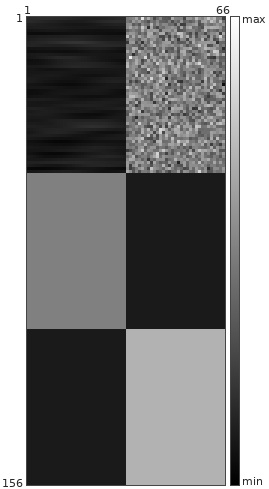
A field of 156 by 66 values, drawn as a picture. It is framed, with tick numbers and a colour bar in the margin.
The table splits into 3 rows of 2 panels. Panel 1,1: very low, streaked across, faint in contrast. Panel 1,2: middling, fine-grained, strong in contrast. Panel 2,1: middling, flat. Panel 2,2: very low, flat. Panel 3,1: very low, flat. Panel 3,2: high, flat.
